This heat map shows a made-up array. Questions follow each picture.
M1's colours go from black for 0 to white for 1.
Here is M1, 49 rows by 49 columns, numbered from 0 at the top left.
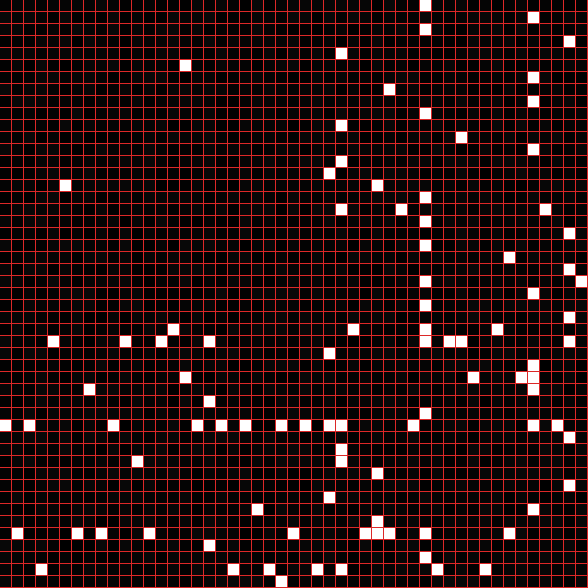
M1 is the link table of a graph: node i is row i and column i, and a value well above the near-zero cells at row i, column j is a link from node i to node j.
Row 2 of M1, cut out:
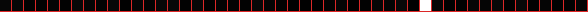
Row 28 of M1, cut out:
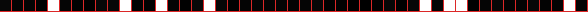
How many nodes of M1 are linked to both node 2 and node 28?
1
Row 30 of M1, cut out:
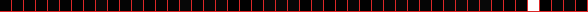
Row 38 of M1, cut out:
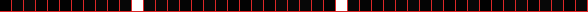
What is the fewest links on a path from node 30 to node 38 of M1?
4
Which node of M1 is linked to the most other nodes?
node 35
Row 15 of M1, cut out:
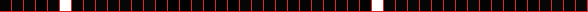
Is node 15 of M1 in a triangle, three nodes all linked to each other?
no
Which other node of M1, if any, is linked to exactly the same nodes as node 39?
node 43
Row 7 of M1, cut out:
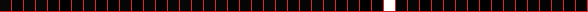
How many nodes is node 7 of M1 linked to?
1
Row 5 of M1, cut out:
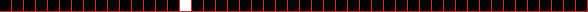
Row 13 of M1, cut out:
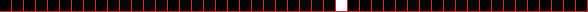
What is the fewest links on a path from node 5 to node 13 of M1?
6
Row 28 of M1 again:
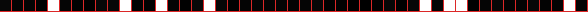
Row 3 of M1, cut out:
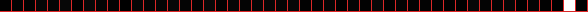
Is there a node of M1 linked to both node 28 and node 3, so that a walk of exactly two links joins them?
yes
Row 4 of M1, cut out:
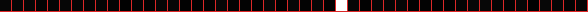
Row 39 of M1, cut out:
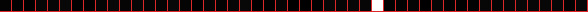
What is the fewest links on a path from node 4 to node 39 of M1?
5
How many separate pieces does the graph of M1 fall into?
1
